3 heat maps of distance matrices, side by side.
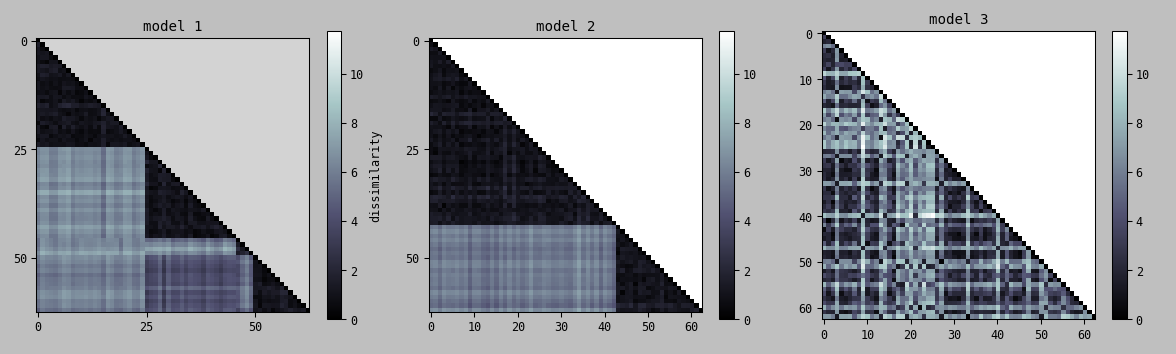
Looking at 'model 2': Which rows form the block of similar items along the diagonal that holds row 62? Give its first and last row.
43 to 62
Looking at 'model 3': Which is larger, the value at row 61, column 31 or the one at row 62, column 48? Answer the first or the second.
the second
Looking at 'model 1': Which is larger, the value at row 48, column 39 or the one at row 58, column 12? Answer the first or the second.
the first
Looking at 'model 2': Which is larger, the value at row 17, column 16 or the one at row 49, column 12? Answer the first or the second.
the second
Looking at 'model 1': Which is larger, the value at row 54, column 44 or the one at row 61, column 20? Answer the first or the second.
the second
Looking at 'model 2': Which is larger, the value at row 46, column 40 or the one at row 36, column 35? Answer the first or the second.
the first
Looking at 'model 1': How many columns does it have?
63
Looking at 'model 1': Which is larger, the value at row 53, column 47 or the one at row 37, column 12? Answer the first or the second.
the second
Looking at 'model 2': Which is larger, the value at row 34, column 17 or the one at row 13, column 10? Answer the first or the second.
the first
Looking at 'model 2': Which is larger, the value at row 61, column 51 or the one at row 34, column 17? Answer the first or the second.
the second
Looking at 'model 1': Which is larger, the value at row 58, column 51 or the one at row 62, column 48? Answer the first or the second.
the second
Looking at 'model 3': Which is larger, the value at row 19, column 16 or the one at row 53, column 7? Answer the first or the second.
the first
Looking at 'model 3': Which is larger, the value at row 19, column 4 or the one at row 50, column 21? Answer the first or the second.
the second
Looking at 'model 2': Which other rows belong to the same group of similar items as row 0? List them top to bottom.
1, 2, 3, 4, 5, 6, 7, 8, 9, 10, 11, 12, 13, 14, 15, 16, 17, 18, 19, 20, 21, 22, 23, 24, 25, 26, 27, 28, 29, 30, 31, 32, 33, 34, 35, 36, 37, 38, 39, 40, 41, 42
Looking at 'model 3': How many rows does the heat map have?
63
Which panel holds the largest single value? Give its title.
model 3
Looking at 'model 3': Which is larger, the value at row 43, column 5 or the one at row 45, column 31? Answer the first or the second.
the first
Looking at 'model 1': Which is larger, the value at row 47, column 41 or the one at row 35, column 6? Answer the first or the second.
the second
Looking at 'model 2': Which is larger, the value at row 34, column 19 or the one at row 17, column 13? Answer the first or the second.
the first
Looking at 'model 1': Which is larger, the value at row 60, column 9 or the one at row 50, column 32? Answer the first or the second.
the first
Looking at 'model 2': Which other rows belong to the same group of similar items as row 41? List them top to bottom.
0, 1, 2, 3, 4, 5, 6, 7, 8, 9, 10, 11, 12, 13, 14, 15, 16, 17, 18, 19, 20, 21, 22, 23, 24, 25, 26, 27, 28, 29, 30, 31, 32, 33, 34, 35, 36, 37, 38, 39, 40, 42
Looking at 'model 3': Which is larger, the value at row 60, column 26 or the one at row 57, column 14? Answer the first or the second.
the first
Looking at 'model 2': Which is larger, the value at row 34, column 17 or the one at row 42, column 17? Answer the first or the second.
the first
